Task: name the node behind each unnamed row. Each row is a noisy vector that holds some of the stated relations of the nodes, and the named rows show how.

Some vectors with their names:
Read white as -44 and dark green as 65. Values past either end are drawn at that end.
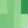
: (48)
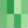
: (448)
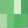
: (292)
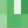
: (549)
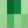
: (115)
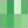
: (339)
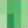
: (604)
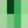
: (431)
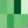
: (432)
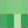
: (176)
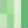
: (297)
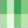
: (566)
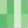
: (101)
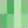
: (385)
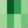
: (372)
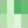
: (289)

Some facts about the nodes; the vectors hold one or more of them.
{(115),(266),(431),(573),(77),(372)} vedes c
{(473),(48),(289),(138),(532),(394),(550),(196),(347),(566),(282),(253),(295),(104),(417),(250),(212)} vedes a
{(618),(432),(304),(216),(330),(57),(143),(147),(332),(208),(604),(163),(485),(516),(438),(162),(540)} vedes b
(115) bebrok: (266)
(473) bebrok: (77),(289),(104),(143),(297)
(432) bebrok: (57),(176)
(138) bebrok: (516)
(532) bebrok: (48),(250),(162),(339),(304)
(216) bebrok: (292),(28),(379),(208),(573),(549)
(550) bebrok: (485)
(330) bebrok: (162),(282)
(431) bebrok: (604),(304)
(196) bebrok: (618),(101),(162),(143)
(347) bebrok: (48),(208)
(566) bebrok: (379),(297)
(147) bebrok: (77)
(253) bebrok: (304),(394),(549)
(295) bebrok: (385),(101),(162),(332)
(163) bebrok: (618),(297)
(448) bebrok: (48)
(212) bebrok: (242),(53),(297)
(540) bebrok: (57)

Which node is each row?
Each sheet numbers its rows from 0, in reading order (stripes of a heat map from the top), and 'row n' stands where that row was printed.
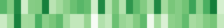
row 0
(216)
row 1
(438)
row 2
(282)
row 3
(473)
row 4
(417)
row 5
(196)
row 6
(394)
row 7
(330)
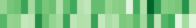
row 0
(250)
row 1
(304)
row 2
(332)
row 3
(162)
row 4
(379)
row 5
(266)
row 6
(295)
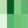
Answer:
(573)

